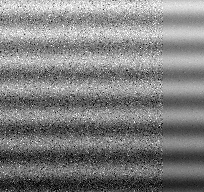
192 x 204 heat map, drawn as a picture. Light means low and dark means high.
There is an overall slope up to the bottom. The histogram is bell-shaped. A vertical seam about 80% of the way across splits the table, and the right part is calmer. Stripes running across repeat 7 times from top to bottom.
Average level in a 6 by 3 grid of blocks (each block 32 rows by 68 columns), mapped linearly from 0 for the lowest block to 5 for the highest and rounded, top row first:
000 | 111 | 222 | 333 | 444 | 555
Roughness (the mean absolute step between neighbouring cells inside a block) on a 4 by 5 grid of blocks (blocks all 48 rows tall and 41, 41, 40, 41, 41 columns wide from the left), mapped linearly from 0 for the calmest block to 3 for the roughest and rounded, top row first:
3 3 3 3 0
3 3 3 3 0
3 3 3 3 0
3 3 3 3 0
